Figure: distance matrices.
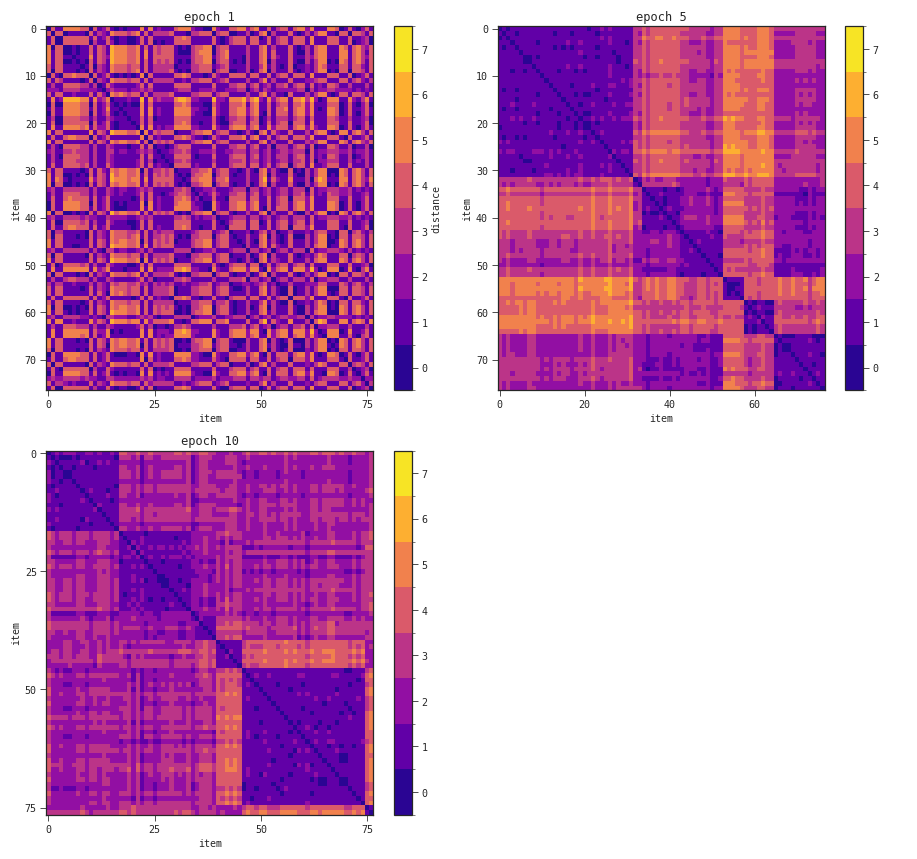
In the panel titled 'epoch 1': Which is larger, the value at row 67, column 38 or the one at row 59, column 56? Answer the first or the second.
the first
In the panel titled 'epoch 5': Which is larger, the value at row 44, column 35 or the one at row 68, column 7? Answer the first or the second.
the second
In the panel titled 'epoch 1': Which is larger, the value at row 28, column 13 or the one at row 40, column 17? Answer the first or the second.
the second
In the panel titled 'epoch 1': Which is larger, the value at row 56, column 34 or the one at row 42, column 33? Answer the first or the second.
the second
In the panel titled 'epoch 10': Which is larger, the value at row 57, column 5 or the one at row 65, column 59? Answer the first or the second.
the first
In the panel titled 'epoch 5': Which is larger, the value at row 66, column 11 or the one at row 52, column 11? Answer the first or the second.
the second
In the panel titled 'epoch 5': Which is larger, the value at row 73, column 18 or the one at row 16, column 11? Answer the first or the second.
the first
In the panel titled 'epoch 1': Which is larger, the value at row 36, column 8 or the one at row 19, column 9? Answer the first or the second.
the first
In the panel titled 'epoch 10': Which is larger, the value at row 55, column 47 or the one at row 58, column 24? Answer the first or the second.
the second
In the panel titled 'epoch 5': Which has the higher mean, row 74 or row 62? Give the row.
62
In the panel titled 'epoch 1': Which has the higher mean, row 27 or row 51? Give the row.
51
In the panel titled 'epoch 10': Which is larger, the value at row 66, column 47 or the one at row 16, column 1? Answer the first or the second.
the first
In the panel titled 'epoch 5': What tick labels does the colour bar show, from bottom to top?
0, 1, 2, 3, 4, 5, 6, 7
